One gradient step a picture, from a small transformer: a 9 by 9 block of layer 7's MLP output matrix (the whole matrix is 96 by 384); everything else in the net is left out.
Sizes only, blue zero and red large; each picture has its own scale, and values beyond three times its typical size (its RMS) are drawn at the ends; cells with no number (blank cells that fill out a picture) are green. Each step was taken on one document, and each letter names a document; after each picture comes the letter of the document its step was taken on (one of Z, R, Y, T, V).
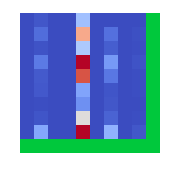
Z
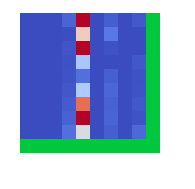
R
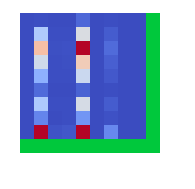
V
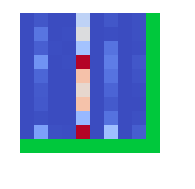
Z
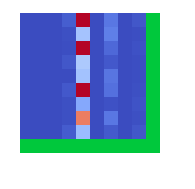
R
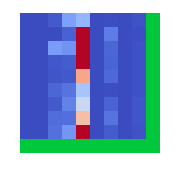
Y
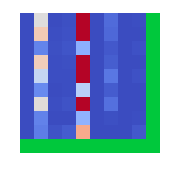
V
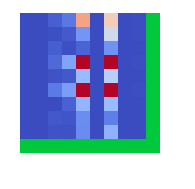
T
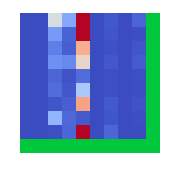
Y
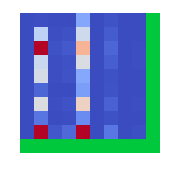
V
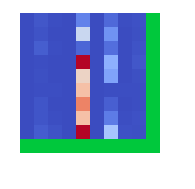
Z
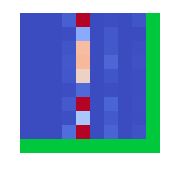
R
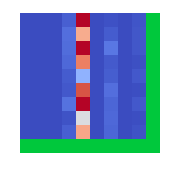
R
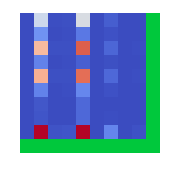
V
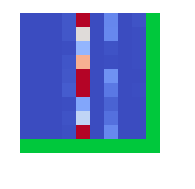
R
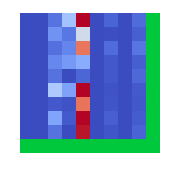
Y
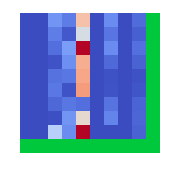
Y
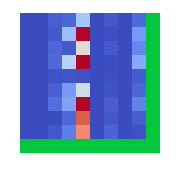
Y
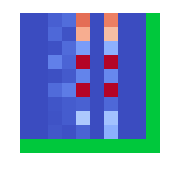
T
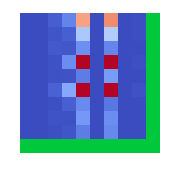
T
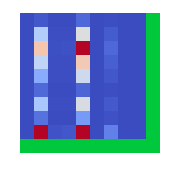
V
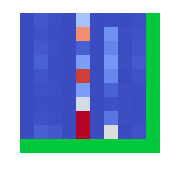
Z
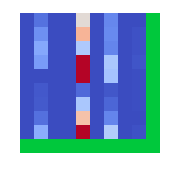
Z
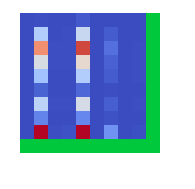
V
